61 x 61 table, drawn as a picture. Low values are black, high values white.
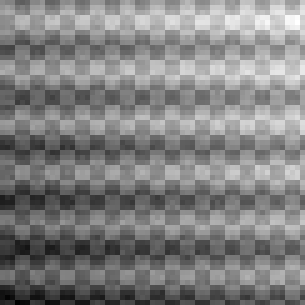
No row or column stands out. The ninth with the lowest average is the bottom left. Stripes running across repeat 6 times from top to bottom. Values rise toward the top right. No lone cell stands out from its neighbours. The ninth with the highest average is the top right.
